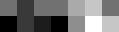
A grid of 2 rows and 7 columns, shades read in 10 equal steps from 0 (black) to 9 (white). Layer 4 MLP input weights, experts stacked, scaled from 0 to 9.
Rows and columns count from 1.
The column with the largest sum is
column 6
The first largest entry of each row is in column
6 6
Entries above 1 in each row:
7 4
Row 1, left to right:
4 2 4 4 6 7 4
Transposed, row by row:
4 0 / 2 2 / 4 1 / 4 0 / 6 5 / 7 9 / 4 7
